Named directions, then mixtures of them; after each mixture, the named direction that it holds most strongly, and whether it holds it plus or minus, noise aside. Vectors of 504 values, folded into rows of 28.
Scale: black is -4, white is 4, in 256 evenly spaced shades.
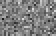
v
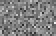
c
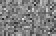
v, plus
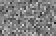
c, minus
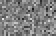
v, minus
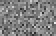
c, plus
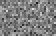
c, plus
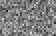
c, minus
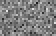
c, plus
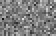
v, plus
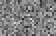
v, minus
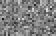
v, plus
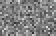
v, plus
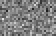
v, minus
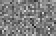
c, minus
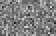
v, plus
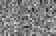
v, minus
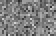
v, minus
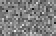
c, minus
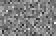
c, plus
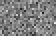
c, plus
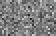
v, plus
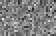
v, minus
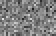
v, minus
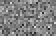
c, plus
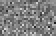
c, minus
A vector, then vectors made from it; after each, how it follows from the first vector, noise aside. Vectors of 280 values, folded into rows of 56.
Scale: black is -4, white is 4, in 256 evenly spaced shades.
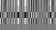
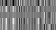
wrapped around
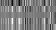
wrapped around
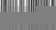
partly zeroed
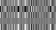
wrapped around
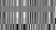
wrapped around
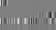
partly zeroed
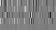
partly zeroed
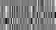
wrapped around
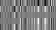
wrapped around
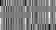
wrapped around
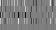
partly zeroed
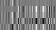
wrapped around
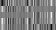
wrapped around
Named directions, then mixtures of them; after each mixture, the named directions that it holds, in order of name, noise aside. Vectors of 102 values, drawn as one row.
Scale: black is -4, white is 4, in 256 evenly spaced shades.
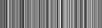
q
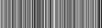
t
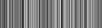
q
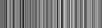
q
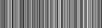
q, t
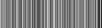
t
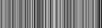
t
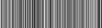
t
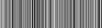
t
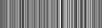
q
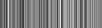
q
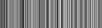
q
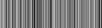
t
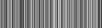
q, t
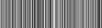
t
